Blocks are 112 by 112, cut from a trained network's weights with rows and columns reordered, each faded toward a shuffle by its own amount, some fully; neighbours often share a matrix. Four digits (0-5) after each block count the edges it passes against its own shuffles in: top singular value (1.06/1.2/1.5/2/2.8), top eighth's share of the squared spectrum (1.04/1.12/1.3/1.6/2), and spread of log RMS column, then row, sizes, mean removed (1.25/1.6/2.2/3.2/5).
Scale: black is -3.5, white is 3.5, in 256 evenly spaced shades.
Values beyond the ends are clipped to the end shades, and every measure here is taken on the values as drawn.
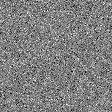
1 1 0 0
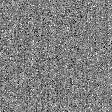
2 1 0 0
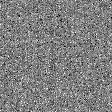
1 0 0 0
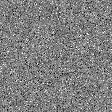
0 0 0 0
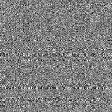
4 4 1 3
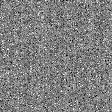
1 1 0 0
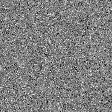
0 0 0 0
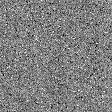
0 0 0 0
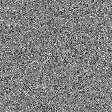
2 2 0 1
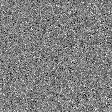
0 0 0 0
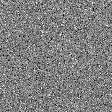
0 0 0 0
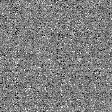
2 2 2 0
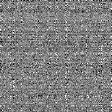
3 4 3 2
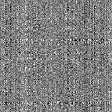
4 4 2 3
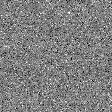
1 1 0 0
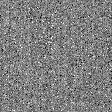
2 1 0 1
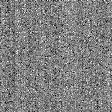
3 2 1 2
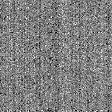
3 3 1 2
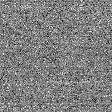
2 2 1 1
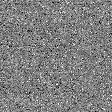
1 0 0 0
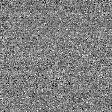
2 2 1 1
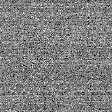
3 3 3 1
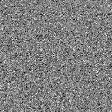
3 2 0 2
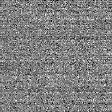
3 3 3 2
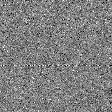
2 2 0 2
